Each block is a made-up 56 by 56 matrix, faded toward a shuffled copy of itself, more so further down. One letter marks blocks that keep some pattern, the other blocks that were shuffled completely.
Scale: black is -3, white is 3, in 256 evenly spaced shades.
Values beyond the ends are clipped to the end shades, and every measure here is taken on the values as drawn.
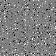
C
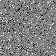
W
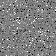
C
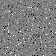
W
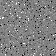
W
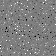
W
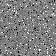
W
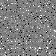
C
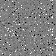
C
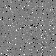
C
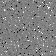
W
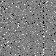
C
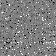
C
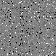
C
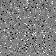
C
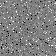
W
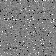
C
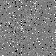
C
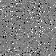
C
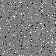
C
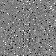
C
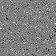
W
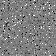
C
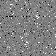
C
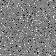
W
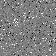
W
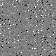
C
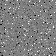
W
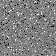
W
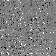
C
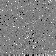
C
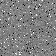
W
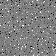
W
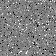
W
